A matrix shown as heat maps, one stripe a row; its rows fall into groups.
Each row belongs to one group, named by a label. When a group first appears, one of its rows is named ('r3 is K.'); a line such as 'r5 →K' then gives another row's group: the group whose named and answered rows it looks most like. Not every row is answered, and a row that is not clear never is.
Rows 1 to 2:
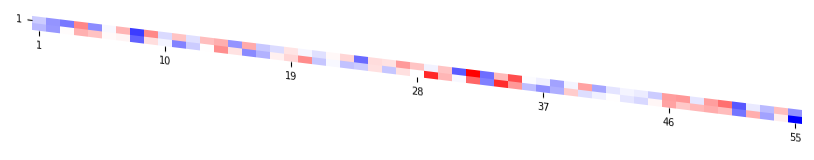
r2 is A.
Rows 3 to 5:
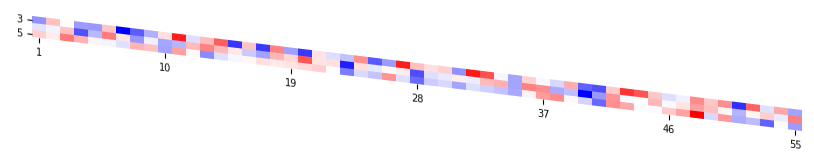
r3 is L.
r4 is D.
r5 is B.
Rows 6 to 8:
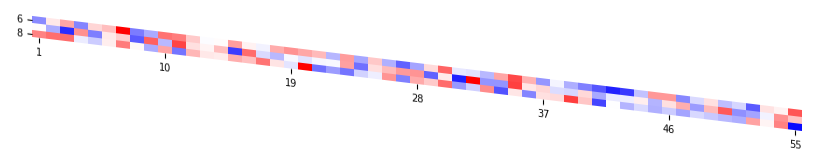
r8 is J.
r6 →D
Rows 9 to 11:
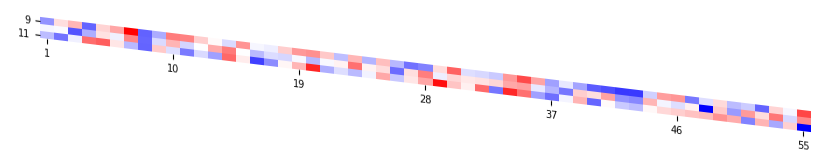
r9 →D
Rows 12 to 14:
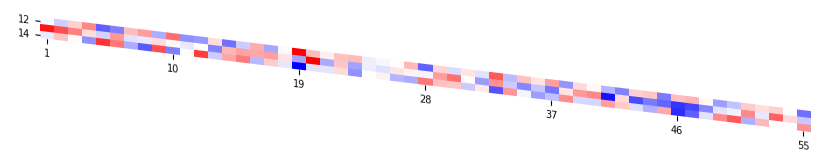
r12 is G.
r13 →J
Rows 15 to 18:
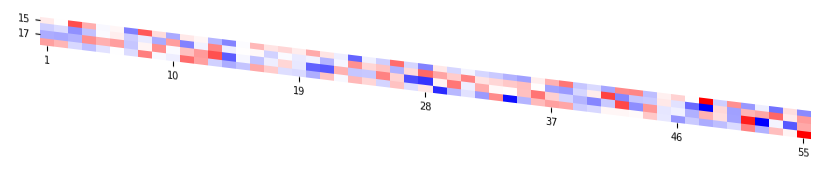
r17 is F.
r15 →B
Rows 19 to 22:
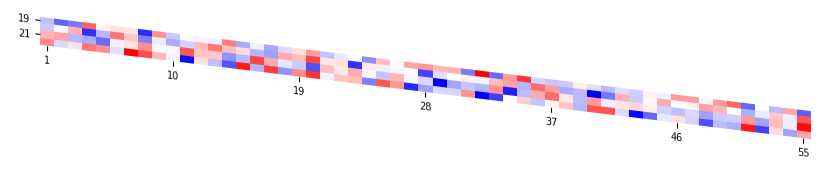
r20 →D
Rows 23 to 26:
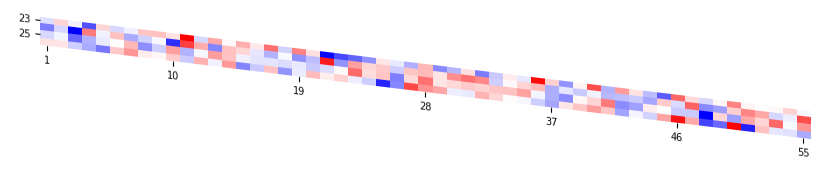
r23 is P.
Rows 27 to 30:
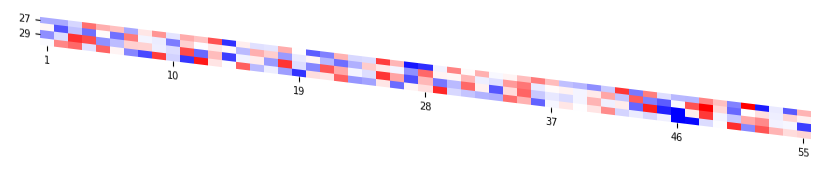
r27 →F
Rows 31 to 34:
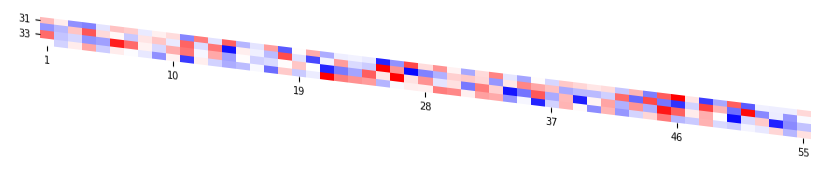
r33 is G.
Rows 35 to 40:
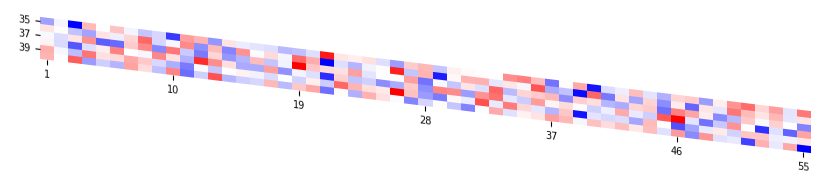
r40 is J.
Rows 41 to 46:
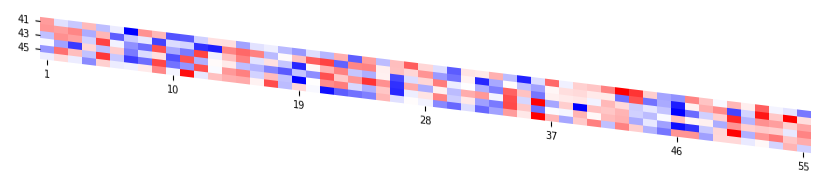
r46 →P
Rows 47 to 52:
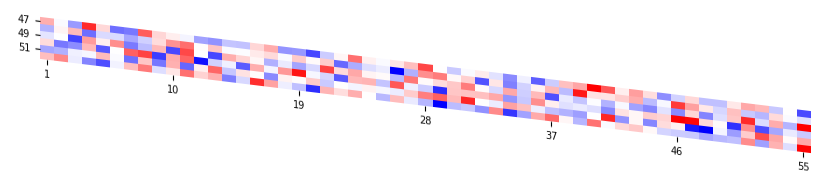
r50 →G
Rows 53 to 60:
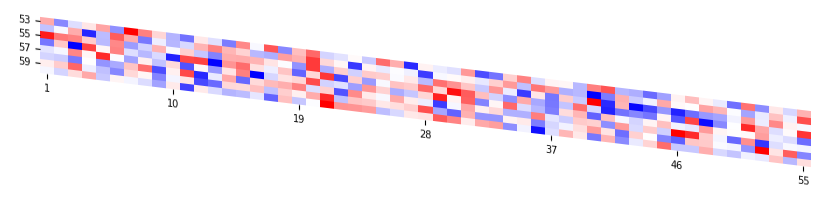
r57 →A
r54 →D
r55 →J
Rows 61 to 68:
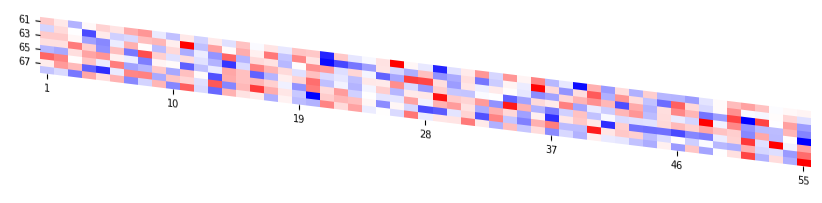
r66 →J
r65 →A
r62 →P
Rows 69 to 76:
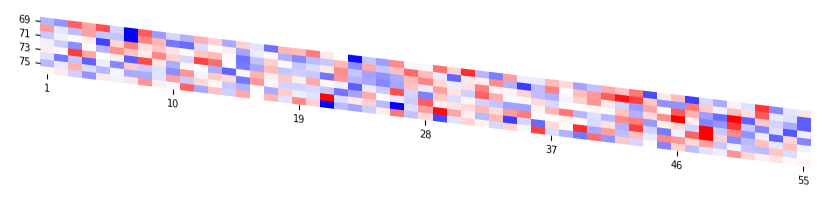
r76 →P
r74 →L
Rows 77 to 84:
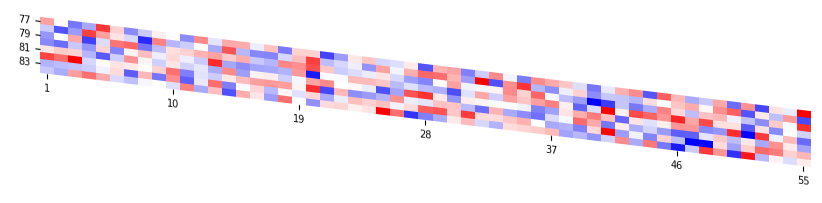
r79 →D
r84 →F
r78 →A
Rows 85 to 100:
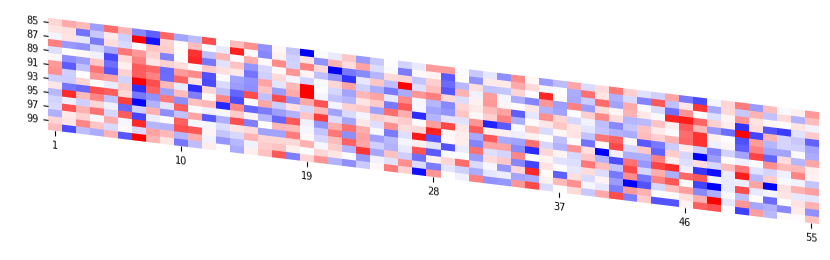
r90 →G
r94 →A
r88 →G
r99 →B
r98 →D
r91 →G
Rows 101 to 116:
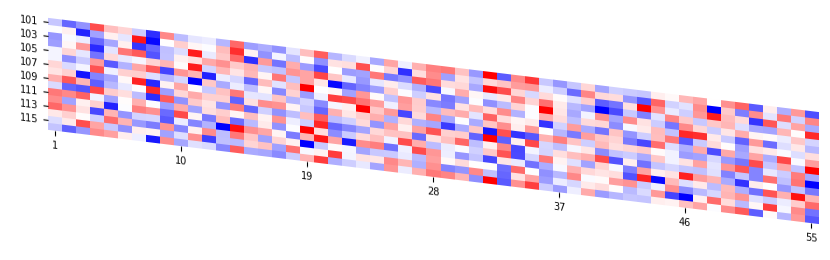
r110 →A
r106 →G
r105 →P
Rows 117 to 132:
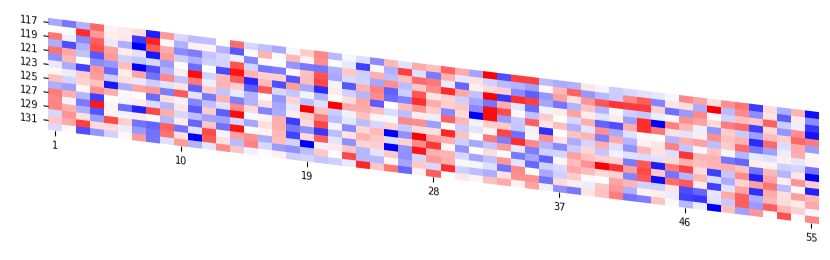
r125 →G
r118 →B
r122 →L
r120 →A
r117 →A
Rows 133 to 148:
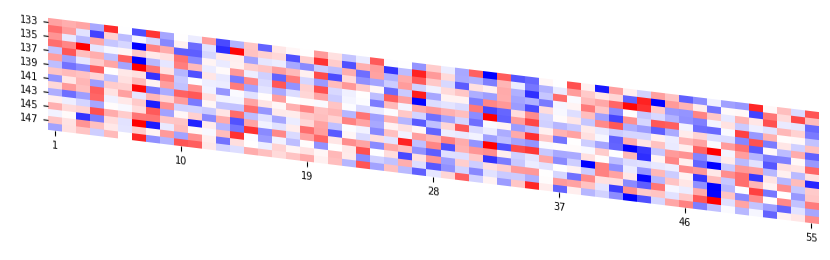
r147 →B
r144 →P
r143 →A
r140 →B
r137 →L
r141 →D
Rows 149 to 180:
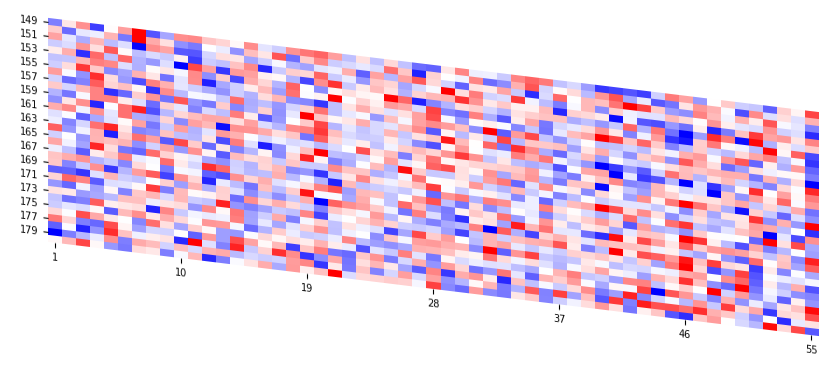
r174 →A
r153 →J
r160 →D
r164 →G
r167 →F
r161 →J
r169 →G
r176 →B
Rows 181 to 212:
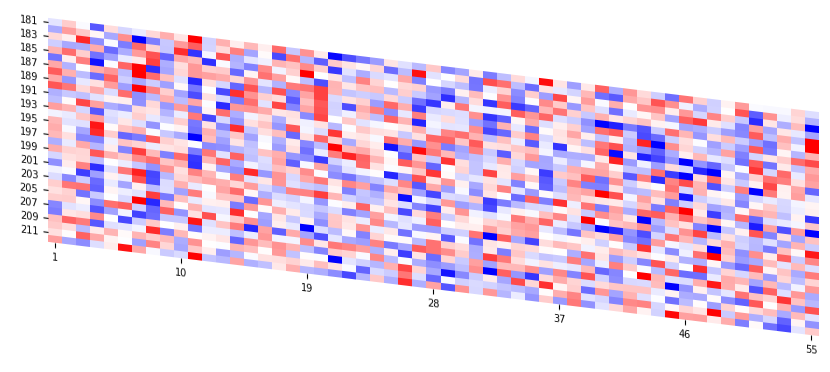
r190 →J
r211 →B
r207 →L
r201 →D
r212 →G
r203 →L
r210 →P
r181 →P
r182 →L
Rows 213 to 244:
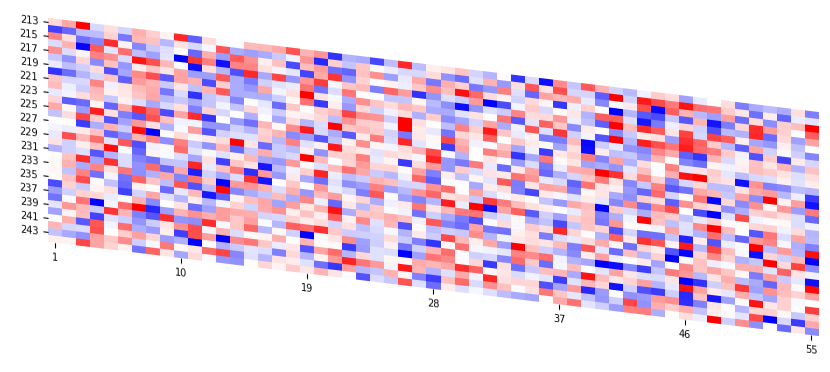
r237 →A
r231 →L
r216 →J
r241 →J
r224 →G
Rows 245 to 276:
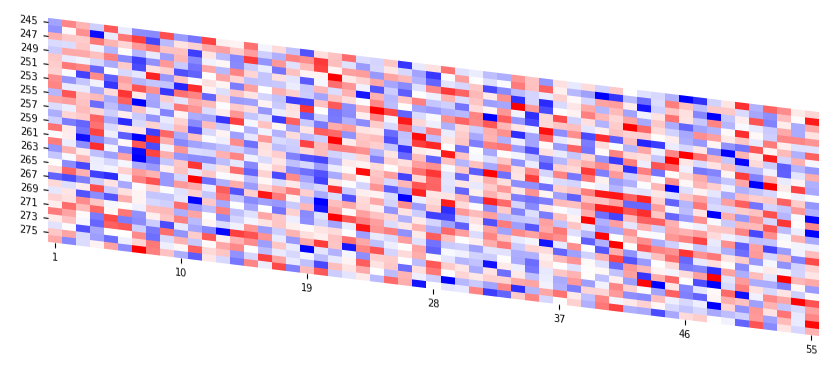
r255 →L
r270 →B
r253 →G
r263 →L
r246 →D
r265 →G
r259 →A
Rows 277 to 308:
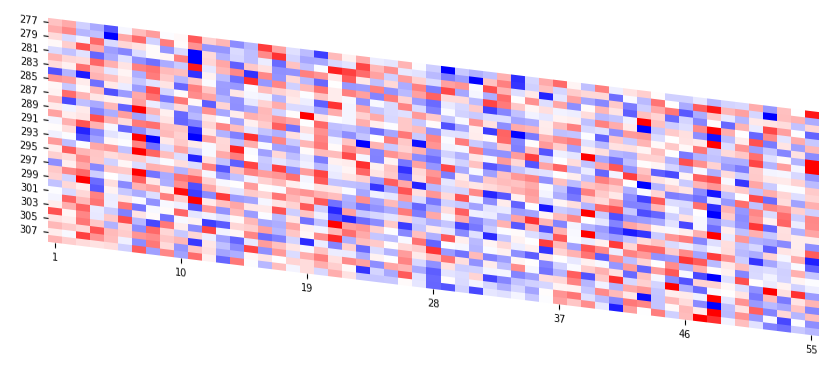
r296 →B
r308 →B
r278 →B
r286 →G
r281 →L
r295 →J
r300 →P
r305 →B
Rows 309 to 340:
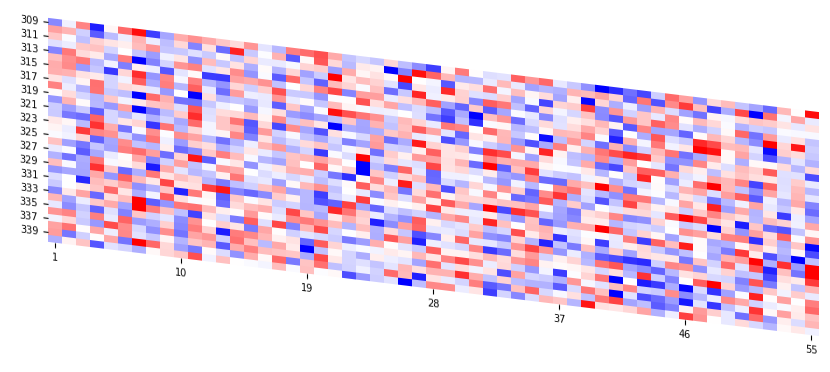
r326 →G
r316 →B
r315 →B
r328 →A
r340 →P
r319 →P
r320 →L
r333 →D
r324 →B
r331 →J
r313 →L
